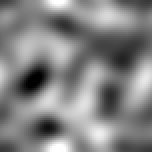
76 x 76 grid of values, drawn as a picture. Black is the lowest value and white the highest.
The ninth with the highest average is the bottom middle. The values follow a bell shape. There are no lone odd cells. Overall the values sit about 50% of the way up the scale. There are no regular stripes.
